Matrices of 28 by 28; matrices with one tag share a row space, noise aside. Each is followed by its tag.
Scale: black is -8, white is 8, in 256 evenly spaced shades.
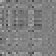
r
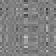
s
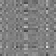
s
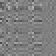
r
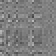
r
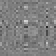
s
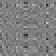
s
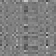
s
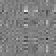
s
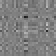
s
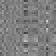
s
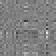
s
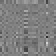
s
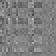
r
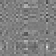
s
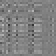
r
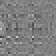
r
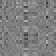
s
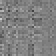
r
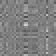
s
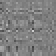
r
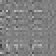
r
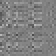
r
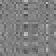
s
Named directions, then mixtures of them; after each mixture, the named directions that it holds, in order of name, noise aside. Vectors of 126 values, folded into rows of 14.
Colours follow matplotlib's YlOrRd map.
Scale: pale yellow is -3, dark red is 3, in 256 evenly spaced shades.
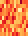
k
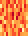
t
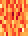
t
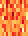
k, t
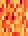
k, t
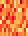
k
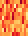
k, t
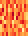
t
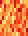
k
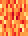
t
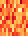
k
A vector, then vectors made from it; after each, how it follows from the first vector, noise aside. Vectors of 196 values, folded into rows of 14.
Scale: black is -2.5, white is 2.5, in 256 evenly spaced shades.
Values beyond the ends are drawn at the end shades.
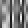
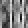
negated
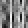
negated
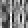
negated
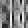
negated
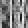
negated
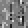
partly zeroed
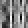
negated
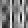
negated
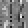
partly zeroed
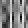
negated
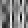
negated
